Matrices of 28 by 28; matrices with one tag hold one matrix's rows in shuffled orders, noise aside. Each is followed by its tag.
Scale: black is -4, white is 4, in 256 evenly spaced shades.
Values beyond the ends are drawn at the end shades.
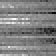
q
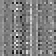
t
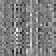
t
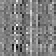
t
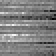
q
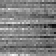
q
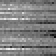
q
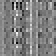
t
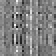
t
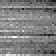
q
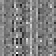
t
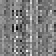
t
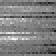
q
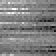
q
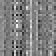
t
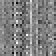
t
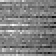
q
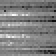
q
